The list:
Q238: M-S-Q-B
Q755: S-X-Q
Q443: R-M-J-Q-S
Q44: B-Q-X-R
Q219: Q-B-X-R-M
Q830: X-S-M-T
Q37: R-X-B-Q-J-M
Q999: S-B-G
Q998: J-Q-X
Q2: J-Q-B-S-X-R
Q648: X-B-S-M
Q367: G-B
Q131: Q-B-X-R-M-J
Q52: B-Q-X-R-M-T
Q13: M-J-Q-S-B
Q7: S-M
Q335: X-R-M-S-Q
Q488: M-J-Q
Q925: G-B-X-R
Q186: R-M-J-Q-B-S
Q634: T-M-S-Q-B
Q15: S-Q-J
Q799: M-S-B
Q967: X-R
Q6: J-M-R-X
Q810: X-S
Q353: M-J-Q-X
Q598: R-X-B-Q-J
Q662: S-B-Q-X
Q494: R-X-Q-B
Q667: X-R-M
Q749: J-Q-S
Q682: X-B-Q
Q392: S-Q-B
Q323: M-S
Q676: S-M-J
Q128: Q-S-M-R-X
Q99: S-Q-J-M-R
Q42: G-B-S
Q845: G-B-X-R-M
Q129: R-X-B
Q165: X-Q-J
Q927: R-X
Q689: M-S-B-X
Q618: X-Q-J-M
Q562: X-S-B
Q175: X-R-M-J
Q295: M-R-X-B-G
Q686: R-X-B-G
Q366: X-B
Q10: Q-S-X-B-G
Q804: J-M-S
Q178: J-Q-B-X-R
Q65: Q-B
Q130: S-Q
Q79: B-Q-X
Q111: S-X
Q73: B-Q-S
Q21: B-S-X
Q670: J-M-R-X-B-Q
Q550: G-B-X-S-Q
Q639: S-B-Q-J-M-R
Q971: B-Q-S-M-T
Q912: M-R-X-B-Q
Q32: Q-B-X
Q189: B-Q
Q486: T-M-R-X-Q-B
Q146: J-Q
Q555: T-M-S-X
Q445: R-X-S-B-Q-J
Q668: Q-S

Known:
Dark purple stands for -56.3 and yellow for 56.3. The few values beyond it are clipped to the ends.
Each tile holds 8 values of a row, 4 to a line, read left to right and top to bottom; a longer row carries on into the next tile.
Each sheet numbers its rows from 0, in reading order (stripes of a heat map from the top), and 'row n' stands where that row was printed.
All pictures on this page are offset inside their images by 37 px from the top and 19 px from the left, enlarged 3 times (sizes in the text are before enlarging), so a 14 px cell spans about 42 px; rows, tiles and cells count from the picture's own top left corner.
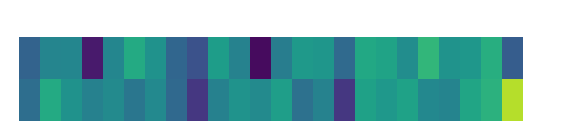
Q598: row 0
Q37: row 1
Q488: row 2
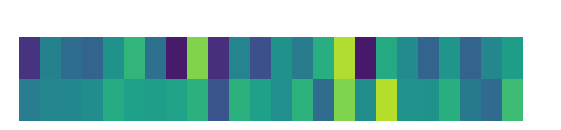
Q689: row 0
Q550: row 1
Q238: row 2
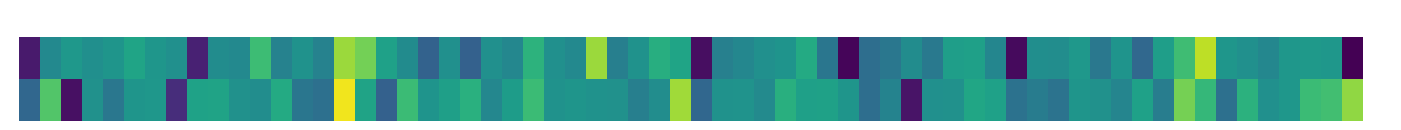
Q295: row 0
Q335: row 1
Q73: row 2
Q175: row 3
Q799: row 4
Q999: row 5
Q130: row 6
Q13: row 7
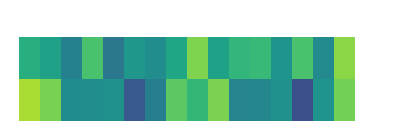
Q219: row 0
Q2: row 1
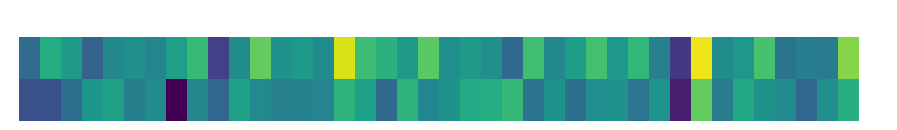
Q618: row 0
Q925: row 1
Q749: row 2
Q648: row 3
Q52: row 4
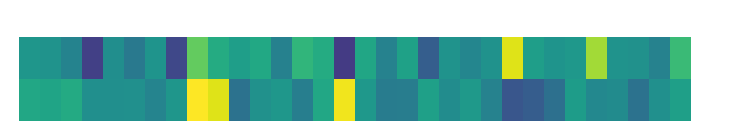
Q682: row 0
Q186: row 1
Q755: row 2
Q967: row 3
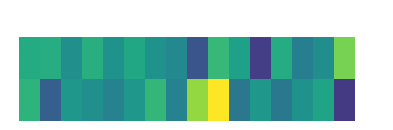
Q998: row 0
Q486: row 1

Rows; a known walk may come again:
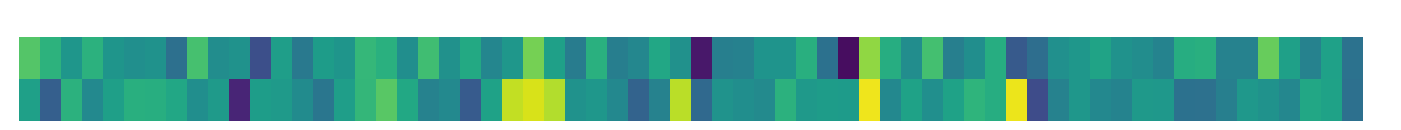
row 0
Q749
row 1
Q10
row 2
Q178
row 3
Q131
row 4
Q799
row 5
Q443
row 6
Q927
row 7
Q676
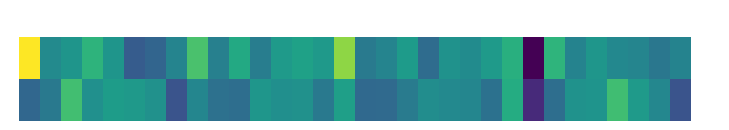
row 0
Q971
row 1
Q21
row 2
Q15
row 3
Q804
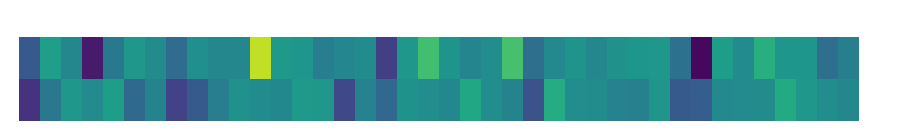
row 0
Q37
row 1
Q7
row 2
Q367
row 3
Q129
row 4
Q323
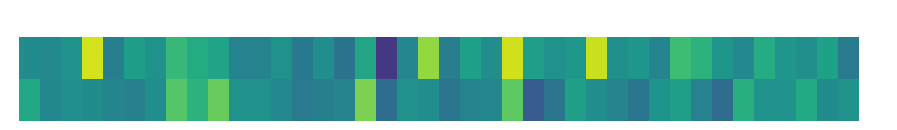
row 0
Q667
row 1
Q32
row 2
Q845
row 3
Q967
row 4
Q810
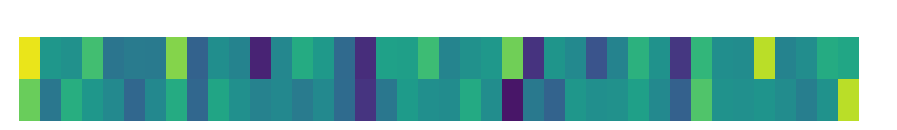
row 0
Q52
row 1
Q598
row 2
Q6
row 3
Q639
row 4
Q175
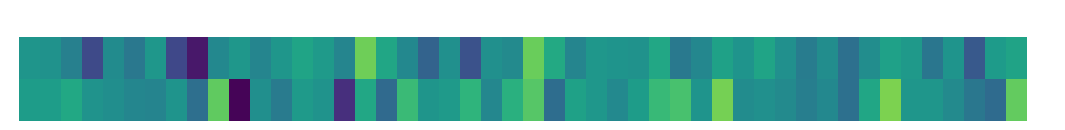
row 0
Q682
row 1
Q295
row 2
Q73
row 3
Q353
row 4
Q65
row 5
Q392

